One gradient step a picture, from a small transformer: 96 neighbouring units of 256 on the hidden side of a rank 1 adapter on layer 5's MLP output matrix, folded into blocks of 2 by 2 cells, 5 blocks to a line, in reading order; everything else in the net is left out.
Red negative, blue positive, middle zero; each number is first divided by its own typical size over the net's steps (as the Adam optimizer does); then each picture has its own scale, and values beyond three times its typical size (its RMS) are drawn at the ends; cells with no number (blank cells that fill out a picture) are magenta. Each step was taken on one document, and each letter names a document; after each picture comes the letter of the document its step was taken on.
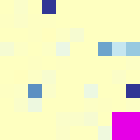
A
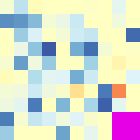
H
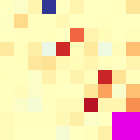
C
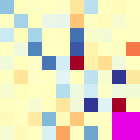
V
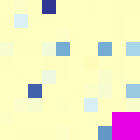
A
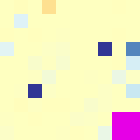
A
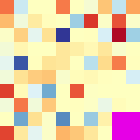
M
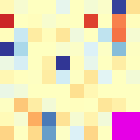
M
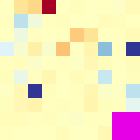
C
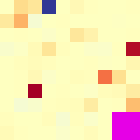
C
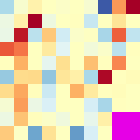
M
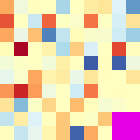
M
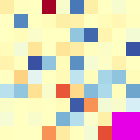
V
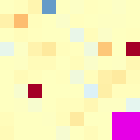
C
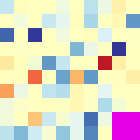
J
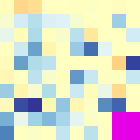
H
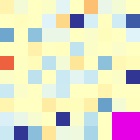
J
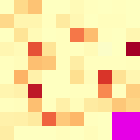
C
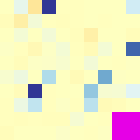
C
